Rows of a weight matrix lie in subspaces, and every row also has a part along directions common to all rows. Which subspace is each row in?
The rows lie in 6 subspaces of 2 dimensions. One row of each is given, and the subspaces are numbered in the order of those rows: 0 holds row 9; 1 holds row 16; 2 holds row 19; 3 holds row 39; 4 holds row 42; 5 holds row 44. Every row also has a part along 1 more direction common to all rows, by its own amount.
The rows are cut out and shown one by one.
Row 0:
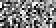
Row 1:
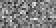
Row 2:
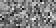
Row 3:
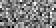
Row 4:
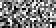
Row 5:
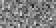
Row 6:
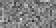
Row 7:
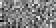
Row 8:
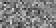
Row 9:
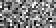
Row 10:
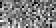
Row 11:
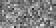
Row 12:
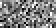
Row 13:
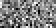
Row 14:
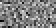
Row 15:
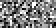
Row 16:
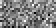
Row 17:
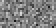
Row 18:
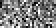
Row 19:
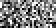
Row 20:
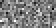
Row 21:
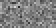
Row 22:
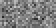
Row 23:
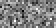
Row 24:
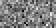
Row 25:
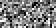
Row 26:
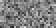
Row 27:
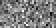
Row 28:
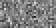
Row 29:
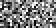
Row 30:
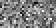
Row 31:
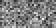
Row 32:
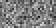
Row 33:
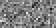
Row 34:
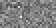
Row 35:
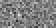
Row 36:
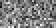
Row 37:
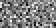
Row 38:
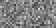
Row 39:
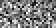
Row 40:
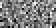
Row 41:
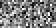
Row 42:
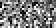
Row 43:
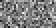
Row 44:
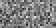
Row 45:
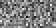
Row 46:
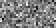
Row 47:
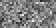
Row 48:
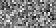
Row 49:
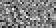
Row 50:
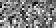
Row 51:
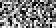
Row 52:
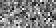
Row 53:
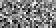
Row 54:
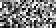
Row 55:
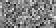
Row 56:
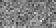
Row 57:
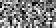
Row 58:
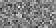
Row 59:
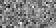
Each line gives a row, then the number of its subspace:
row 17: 0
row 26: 2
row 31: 1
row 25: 2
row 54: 4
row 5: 0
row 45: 5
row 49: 3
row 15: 1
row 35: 3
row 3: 0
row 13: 2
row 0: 4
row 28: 5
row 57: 4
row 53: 3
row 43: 2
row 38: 2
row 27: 4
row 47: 1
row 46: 5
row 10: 1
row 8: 0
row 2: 5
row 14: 3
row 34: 3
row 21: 3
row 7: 1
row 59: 0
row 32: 2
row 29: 0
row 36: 2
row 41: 5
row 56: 1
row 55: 2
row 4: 4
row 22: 1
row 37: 5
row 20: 0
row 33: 2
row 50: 4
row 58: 3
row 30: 4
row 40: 0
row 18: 2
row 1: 1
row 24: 4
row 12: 4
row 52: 5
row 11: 2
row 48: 5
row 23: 4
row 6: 1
